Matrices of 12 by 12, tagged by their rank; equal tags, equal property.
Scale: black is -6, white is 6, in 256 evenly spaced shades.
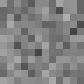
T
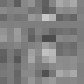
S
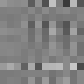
S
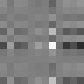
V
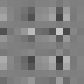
V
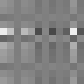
V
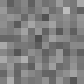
T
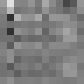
S
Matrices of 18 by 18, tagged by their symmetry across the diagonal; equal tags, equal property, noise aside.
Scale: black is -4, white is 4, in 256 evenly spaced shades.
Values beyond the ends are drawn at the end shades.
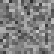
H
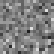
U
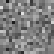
U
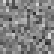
H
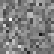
H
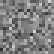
U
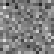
U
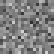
U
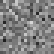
H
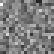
H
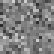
U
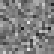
U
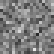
H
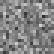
H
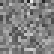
H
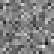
U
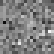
H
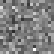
H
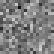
H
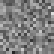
U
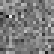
H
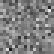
U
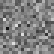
H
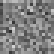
U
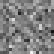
U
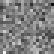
U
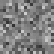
U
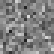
H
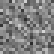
U
